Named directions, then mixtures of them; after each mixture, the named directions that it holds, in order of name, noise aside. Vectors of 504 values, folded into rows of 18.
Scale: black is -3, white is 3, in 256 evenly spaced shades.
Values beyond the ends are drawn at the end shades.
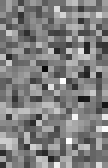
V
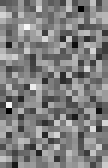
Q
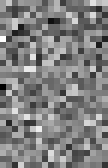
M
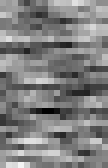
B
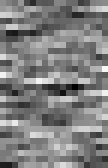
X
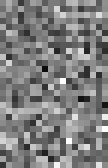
V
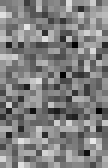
B, Q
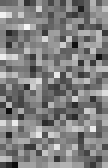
Q, X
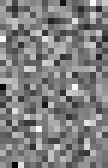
M, Q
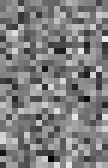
M, V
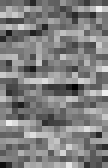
M, X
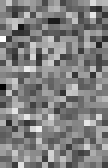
M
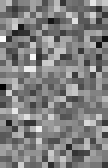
M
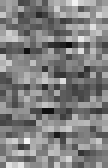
B, V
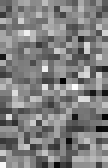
V, X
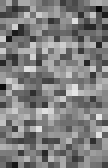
B, M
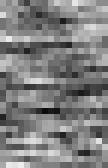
B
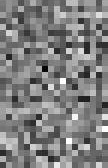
V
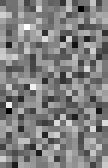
Q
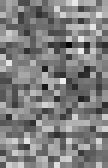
B, V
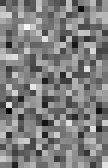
Q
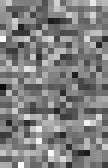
B, M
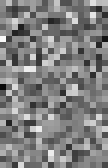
M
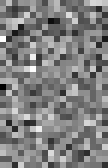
M
